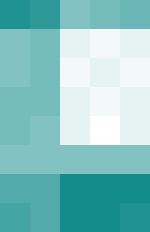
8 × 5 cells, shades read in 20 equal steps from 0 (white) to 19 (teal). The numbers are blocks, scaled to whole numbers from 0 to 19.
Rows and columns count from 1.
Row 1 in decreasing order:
18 17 12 11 10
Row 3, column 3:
1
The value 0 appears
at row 5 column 4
